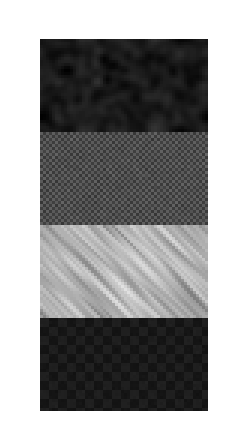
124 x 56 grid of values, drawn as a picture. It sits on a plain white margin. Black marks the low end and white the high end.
The table splits into 4 rows of 1 panel. Panel 1,1: very low, blotchy, faint in contrast. Panel 2,1: low, checkered. Panel 3,1: high, slanting down to the right. Panel 4,1: very low, checkered, faint in contrast.
